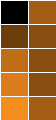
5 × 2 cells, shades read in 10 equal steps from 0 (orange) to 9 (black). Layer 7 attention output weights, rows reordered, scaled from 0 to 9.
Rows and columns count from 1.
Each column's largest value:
9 4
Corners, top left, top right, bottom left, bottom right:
9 3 0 3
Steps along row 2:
down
